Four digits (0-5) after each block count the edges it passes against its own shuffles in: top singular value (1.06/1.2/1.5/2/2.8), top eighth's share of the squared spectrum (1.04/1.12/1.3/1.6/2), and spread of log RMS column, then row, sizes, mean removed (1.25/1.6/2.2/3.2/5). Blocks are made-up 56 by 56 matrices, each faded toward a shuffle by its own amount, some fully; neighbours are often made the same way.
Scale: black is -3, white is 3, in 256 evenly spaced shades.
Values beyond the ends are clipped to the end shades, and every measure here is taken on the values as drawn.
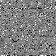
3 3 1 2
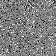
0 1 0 0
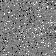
1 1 0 0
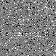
2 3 0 2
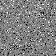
1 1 0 1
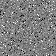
0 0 0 0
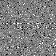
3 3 0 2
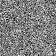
0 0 0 0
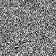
3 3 1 1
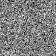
2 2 0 0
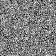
2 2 0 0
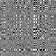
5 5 3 3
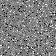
1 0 0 0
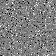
1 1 0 0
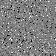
2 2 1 0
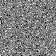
2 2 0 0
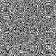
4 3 2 2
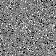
1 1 0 0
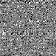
3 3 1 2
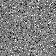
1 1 0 0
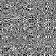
4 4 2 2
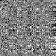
4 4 2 2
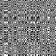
4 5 3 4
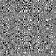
4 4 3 2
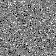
2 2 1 0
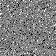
0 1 0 0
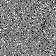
0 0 0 0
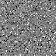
3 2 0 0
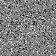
2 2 0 0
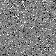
1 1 0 0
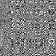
4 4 3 3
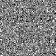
3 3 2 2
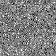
3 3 0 1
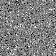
2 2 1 0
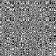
4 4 3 3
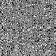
3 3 1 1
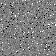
0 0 0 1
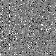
2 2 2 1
